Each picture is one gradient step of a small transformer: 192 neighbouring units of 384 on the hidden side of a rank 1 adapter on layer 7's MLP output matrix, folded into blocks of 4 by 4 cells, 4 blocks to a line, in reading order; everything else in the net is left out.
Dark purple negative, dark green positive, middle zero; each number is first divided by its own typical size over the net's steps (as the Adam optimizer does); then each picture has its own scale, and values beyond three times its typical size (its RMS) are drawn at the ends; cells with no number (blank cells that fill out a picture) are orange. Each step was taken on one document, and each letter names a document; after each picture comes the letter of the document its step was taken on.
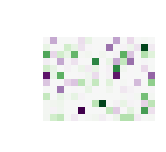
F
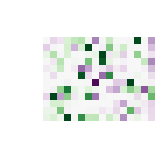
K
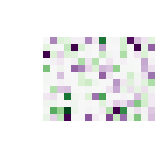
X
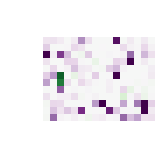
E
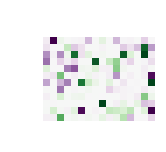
E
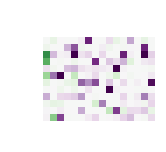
F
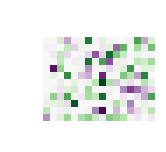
K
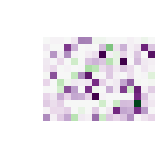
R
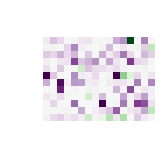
E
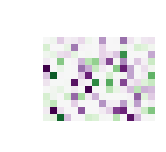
R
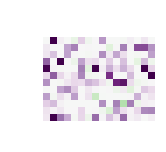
R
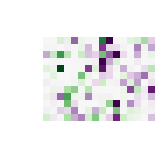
K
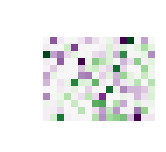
R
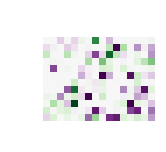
K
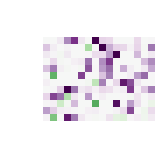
K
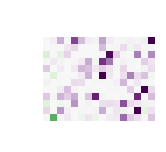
X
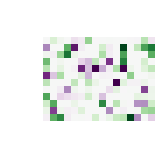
R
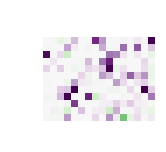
X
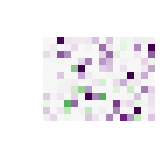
X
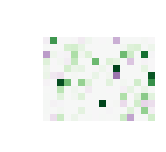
E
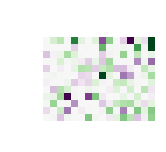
X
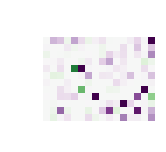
X
